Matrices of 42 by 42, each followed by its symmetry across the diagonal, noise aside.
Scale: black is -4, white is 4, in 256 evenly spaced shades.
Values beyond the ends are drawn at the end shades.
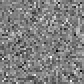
antisymmetric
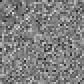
symmetric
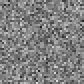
neither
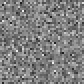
antisymmetric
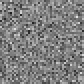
neither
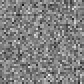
neither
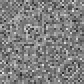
symmetric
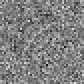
symmetric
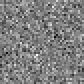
antisymmetric
